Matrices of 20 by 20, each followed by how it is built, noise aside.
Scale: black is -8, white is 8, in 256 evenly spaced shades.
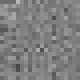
low rank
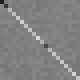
diagonal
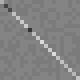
diagonal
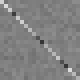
diagonal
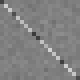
diagonal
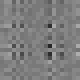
low rank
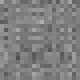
low rank
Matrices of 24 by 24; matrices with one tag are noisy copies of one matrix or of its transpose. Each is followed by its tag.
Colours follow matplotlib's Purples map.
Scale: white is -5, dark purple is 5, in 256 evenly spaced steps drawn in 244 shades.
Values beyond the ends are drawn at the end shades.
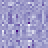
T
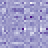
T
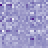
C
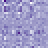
C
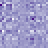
C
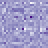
T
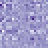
C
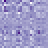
C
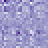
C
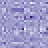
T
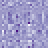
T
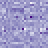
T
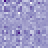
C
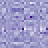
T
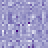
T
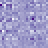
C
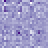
C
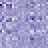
C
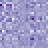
C
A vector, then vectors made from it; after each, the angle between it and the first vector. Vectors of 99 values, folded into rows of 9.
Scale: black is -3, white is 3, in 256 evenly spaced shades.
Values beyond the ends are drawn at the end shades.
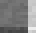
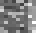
partly aligned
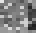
partly opposed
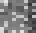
partly opposed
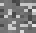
orthogonal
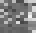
partly aligned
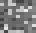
orthogonal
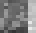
nearly parallel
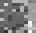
partly aligned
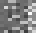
partly aligned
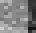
nearly opposite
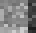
nearly opposite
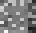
partly opposed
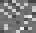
orthogonal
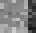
nearly opposite
